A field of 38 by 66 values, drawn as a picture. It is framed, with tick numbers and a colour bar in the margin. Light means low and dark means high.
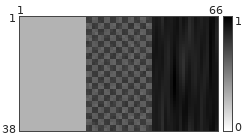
The table splits into one row of 3 panels. Panel 1,1: low, flat. Panel 1,2: high, checkered. Panel 1,3: very high, streaked downward, faint in contrast.
